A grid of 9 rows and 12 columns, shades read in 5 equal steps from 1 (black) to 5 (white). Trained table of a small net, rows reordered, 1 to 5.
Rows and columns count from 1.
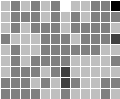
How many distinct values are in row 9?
2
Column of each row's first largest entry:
7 1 1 2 1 1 1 4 5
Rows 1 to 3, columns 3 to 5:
4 3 4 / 3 3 4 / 4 3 3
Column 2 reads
3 3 3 4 3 3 3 3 3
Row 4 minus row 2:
-1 1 1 1 -1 0 -1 1 -1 0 0 -1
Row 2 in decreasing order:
4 4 4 4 3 3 3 3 3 3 3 3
